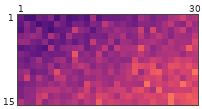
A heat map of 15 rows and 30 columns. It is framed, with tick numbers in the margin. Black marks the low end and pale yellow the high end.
Ninth with the highest average: bottom right. Stripes: none. Grain: fine. Slope: up to the bottom right. Mirror symmetry: none. Ninth with the lowest average: top left.
